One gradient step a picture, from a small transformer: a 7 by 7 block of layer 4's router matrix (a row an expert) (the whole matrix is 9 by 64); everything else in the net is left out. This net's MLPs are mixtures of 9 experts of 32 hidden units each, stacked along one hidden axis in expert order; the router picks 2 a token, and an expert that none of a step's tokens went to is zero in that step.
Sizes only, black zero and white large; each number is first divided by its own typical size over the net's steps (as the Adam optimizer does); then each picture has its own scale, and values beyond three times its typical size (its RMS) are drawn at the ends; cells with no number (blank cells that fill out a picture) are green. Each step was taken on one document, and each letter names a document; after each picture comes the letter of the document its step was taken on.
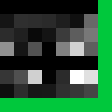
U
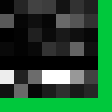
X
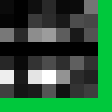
U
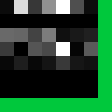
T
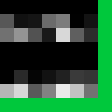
U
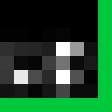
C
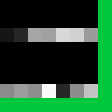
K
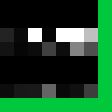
K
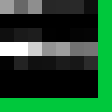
T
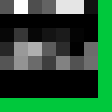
T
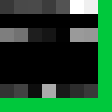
K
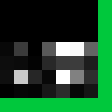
C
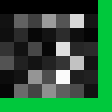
X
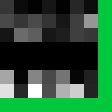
U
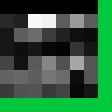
U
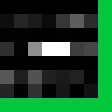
X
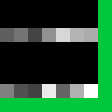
K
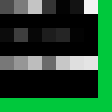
T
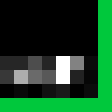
C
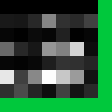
C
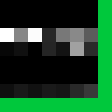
K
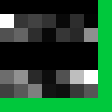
U
